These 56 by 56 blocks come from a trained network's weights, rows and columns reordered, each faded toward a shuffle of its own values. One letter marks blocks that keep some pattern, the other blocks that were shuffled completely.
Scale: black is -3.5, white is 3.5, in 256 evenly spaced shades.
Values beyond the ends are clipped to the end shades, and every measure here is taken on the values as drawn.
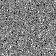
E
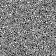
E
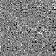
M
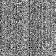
M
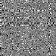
M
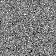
E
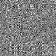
M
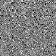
M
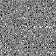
M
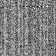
M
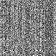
M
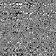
M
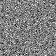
E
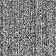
M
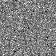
E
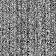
M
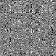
M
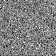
E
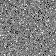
E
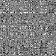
M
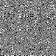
M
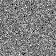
E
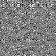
M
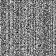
M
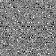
M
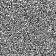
E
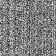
M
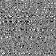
M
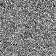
E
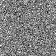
E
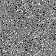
E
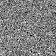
E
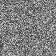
E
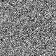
E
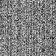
M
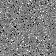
E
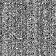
M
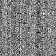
M
